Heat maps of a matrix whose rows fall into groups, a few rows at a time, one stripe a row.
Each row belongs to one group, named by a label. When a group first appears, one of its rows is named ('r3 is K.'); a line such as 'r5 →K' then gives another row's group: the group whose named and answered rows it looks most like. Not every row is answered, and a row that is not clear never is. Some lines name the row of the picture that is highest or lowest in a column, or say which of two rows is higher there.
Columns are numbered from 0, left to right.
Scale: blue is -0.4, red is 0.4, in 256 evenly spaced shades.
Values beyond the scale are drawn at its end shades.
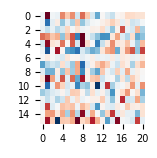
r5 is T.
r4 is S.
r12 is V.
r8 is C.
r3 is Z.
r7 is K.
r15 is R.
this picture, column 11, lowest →10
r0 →S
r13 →S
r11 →V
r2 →V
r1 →C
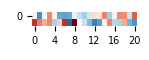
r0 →T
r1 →Z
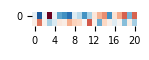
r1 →R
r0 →T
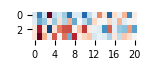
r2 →R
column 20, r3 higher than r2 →Yes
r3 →S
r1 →C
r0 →T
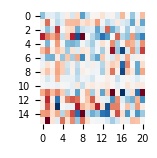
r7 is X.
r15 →S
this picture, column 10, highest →12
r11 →X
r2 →T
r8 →X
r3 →Z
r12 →R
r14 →Z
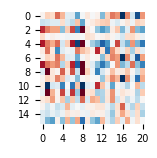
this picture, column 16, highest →13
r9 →X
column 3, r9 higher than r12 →Yes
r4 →Z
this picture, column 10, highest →12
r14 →V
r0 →X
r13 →V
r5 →R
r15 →C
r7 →Z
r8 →S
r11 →S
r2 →Z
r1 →K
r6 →X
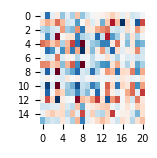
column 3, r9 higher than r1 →No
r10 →T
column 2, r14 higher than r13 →Yes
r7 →Z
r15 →K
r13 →K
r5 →C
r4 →Z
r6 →T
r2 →K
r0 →C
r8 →T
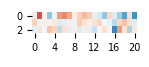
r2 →X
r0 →R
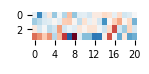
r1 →V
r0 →C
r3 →Z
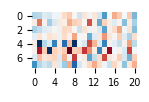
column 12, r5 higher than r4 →No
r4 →C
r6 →S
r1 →R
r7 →K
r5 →R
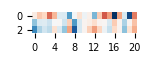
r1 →K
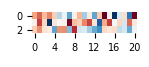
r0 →X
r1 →R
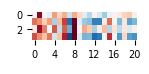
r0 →S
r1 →Z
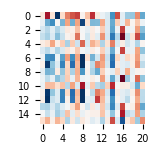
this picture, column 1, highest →0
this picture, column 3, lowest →0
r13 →V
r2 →V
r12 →C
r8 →C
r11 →C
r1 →C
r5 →V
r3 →V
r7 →C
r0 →R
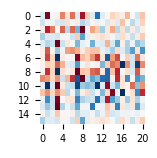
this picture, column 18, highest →10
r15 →K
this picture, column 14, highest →11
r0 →S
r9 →Z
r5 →R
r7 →X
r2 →S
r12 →T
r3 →K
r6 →R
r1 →K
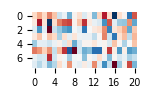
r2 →T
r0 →X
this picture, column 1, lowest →2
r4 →K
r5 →Z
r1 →R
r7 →V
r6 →T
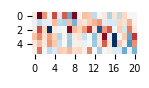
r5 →R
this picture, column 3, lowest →2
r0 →S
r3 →X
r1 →K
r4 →X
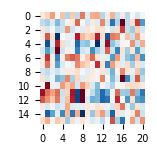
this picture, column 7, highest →3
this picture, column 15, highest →12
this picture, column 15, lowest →5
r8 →V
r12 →Z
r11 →Z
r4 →T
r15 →X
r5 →T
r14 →C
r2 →V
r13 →V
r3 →R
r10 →S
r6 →R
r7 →R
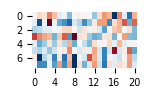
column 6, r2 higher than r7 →Yes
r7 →C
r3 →Z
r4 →C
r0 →X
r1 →T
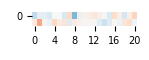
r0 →K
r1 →S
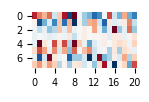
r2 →V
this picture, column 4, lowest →1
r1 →C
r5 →S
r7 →X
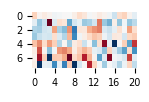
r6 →R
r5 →R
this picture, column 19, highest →6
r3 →K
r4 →X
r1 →T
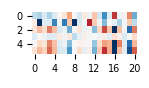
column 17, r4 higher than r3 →Yes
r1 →C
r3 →K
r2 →X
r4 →X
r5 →X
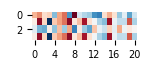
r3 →R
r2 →C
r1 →R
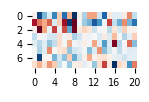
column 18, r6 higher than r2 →No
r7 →X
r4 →V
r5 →T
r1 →Z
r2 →S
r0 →C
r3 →K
